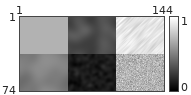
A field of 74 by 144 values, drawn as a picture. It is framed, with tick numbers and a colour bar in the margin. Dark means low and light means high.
The table splits into 2 rows of 3 panels. Panel 1,1: high, flat. Panel 1,2: low, smooth, faint in contrast. Panel 1,3: very high, slanting up to the right, faint in contrast. Panel 2,1: middling, smooth, faint in contrast. Panel 2,2: very low, blotchy, faint in contrast. Panel 2,3: high, fine-grained.
